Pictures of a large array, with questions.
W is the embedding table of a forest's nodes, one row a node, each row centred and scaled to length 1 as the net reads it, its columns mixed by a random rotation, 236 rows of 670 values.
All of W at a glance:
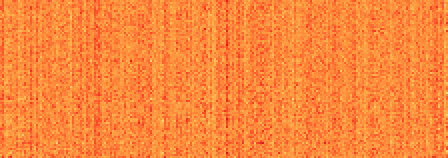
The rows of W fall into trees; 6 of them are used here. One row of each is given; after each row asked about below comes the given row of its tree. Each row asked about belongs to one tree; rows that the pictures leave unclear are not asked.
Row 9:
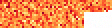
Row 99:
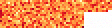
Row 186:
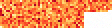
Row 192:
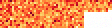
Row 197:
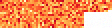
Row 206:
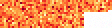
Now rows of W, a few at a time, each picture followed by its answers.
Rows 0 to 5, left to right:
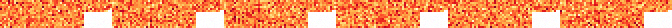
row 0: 197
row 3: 197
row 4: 9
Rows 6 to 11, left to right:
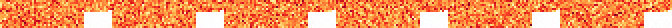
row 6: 186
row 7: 9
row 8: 197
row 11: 197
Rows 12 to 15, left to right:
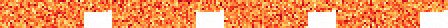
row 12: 197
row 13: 192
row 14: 197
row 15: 186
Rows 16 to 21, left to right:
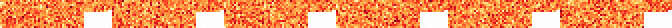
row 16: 186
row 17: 9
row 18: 186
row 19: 186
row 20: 197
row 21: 99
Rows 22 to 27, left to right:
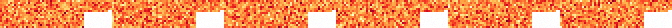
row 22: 99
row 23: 186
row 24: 206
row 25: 99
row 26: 186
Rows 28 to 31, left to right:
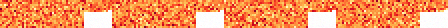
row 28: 9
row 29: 9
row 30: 99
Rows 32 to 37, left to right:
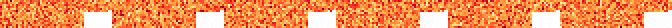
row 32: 9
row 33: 99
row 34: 9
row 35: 197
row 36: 206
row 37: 186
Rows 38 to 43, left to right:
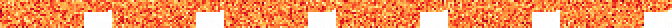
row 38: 99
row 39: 186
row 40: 9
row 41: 186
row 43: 197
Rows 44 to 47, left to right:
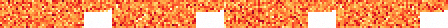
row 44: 197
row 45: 9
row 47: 9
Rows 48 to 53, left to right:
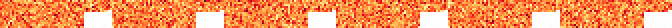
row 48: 197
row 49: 186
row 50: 206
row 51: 197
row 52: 186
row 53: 99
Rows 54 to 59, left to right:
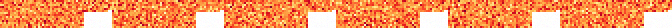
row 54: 197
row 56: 9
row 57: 186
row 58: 9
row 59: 197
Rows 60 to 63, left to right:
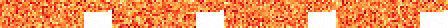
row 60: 9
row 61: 99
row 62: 186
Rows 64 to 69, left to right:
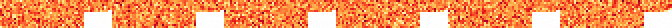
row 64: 186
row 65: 9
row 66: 186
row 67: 197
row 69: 197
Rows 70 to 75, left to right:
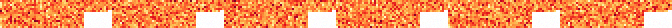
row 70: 186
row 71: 197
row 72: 192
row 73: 186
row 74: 186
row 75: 197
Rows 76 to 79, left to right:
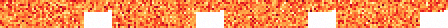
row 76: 192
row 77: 9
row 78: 197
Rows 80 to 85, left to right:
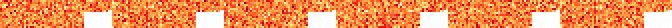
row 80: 9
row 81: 186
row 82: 206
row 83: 197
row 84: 197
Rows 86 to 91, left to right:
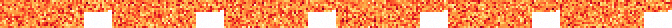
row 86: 206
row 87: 9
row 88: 9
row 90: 9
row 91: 9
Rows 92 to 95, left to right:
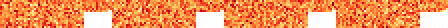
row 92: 9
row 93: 99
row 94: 192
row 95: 197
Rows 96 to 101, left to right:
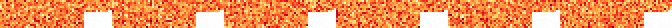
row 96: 186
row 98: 197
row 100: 186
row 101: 197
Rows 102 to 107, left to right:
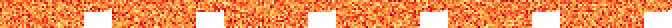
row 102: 197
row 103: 99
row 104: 186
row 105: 197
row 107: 9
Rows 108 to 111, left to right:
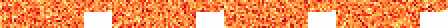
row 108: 186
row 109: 99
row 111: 197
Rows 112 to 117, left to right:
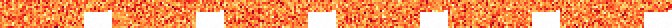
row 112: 206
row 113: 192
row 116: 9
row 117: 99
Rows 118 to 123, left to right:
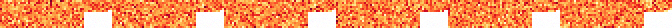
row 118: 99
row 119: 197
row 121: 99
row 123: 197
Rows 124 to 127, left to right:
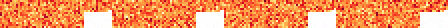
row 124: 9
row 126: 197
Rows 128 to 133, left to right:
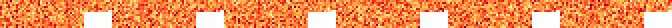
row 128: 9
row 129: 99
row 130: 186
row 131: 99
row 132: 99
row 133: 206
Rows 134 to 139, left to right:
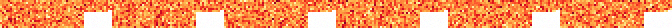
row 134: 186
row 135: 9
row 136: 186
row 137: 9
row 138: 197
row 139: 197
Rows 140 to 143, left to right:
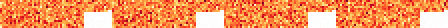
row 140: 186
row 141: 186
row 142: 9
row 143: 192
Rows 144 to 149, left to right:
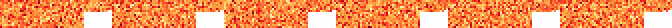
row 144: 206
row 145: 9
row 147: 9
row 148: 9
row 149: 9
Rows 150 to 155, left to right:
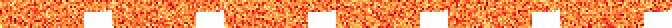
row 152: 186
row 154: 9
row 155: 197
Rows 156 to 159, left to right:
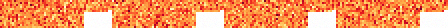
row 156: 206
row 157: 9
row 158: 197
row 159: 206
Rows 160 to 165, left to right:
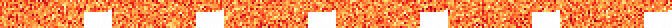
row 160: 206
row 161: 197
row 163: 197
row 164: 186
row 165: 186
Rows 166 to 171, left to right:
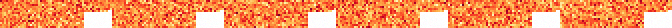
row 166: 197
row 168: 197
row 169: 9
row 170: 206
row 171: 186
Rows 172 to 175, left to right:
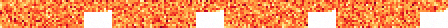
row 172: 186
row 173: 197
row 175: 9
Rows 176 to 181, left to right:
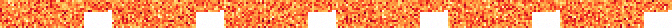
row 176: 99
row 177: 186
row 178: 186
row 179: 186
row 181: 186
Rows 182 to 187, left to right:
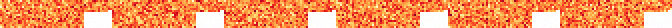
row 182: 186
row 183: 99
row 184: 99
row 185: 186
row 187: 9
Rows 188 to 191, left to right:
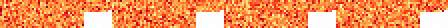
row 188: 9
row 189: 186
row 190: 99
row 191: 9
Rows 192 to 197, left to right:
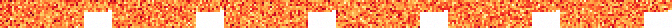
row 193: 192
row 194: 9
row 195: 99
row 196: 197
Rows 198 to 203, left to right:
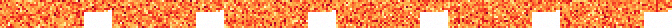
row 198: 197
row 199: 197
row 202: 186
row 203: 9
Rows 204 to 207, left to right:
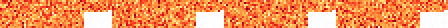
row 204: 9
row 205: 9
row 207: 186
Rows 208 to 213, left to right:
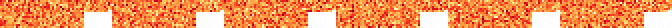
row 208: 192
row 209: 206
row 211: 9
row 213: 197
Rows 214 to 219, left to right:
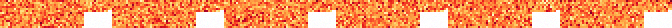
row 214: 197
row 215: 197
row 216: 186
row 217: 197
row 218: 206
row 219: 192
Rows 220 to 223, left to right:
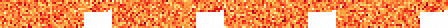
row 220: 197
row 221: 99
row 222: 186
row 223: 9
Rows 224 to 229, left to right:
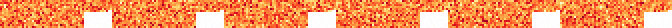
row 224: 9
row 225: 99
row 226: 197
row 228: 186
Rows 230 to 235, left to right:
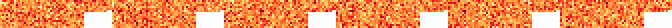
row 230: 186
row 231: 186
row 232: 99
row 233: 9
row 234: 9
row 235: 206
